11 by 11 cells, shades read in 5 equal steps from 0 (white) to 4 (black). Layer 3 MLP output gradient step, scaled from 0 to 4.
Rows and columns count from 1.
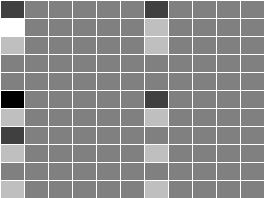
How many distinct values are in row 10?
1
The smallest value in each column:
0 2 2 2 2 2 1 2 2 2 2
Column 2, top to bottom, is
2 2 2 2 2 2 2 2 2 2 2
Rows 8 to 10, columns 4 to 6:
2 2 2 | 2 2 2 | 2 2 2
